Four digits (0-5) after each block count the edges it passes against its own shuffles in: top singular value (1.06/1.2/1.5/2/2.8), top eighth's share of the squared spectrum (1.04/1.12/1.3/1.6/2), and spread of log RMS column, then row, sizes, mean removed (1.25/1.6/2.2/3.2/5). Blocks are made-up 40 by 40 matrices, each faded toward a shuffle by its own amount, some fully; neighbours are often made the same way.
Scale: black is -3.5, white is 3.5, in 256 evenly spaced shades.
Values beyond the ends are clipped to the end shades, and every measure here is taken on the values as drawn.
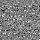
1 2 0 2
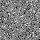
0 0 0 0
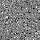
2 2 0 1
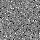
1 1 0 0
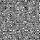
3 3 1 2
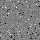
0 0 0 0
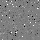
0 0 0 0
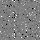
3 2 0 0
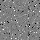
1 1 0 0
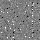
2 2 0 0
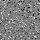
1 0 0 0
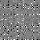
4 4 2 2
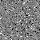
0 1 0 0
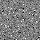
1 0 0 0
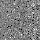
1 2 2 0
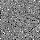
0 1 1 0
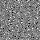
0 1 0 0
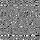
4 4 1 2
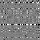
4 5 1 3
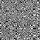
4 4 2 2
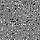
2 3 0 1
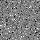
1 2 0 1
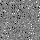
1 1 0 0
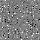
2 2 1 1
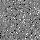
2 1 0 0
